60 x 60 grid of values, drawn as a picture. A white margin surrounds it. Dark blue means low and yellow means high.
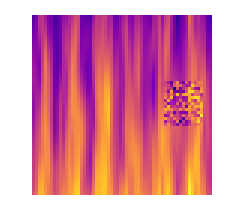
Average level on the scale: 50%. Grain: streaks running down. Stripes: upright, repeating 6 times. Slope: up to the bottom. Odd patch: rougher, in the middle right.
